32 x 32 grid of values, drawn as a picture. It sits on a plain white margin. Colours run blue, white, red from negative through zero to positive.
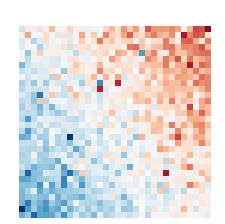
Mirror symmetry: none. Grain: fine. Slope: up to the top right. Ninth with the highest average: top right. Histogram: bell-shaped.
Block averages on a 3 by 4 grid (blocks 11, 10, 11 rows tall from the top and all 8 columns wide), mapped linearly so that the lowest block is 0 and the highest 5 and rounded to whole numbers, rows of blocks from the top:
2345 | 1234 | 0123
